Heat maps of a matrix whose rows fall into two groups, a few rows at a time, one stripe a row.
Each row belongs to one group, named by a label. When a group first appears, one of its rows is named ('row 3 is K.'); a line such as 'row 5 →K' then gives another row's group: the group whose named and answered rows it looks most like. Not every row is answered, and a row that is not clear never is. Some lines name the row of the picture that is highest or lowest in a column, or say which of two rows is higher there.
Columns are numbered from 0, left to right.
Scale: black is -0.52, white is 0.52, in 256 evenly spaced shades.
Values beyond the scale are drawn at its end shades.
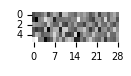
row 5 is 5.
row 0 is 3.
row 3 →3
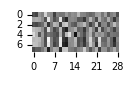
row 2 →3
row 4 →5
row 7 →3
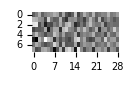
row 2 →5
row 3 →3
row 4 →5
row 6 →5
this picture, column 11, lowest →1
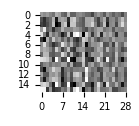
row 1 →3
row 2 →3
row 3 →5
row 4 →5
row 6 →5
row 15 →5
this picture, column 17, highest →2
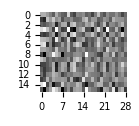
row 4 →3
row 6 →5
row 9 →5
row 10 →3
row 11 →3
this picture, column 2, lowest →6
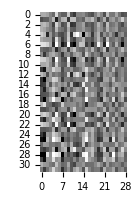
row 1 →3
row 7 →3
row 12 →5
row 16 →3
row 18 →5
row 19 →3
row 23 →3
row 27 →3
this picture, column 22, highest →6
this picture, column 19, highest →6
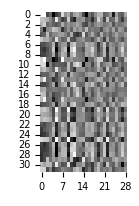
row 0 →5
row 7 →3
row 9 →5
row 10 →5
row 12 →3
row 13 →5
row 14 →3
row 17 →5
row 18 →3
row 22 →3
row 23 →3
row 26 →3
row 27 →3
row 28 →3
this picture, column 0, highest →0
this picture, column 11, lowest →25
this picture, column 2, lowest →10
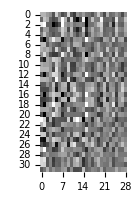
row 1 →5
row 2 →5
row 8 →5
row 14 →3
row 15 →3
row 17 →3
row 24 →5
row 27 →5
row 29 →5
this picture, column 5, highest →13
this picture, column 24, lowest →2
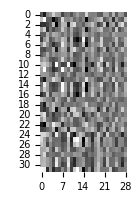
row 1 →5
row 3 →5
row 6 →5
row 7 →3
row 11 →5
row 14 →5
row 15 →5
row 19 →3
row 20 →5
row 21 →5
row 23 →3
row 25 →5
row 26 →5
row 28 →5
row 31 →5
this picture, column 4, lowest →1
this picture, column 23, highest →31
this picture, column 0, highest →31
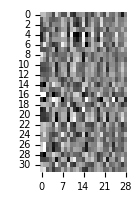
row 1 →5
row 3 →3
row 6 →5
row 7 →3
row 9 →5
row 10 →3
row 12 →3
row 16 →5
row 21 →3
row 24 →5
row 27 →5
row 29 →3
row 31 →5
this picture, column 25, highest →4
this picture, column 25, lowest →17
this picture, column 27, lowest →0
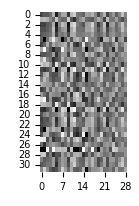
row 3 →3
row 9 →5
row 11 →3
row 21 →3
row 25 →5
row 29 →3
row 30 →3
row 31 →5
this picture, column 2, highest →27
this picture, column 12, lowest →27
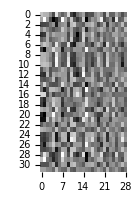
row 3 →5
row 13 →3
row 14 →5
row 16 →5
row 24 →3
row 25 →3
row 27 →3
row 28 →5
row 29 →5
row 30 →3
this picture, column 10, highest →25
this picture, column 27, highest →25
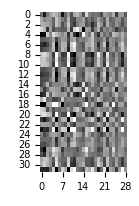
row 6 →3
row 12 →3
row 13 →3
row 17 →5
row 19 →5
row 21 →3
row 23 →3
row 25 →3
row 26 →3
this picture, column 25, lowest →15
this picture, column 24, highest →18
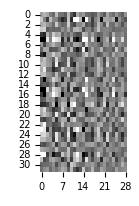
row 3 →5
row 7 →5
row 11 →5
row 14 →3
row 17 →3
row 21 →3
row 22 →5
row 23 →5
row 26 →3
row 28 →5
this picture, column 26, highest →18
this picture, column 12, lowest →5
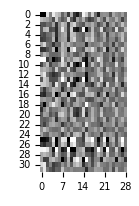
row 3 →5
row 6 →5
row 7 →3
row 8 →5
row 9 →5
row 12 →5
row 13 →5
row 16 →3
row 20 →5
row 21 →3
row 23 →5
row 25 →3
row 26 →3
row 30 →5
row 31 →5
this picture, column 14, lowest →29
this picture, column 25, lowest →29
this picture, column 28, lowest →29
